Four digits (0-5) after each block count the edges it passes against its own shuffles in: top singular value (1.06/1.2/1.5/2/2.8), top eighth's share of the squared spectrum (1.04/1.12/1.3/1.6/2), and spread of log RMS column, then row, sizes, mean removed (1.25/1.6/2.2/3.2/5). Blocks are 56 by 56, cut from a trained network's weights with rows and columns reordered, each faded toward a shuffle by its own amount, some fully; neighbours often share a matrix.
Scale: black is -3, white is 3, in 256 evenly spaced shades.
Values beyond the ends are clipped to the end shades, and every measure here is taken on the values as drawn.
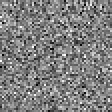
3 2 0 0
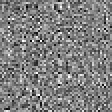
3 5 3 2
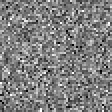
0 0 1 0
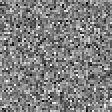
1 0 0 0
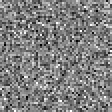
0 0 0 0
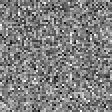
1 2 0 0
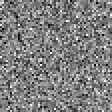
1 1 0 0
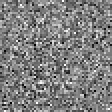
2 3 1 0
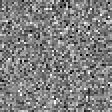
1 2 0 0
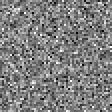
0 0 0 0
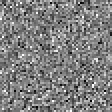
1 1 0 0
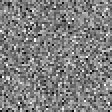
0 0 0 0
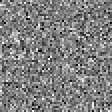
2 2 1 0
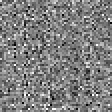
3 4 2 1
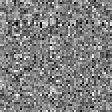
3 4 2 2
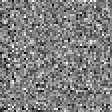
3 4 2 2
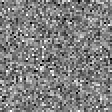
0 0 0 0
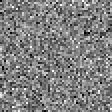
1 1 0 0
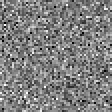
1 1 1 0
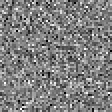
0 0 0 0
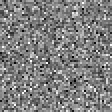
0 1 0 0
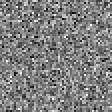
1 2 0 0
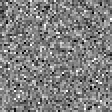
0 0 0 0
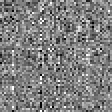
3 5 3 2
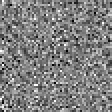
3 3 2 2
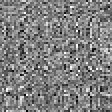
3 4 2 2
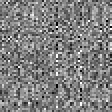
4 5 3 1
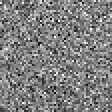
2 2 1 0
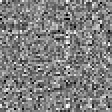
3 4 2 1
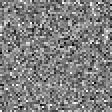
1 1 0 0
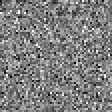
2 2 0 1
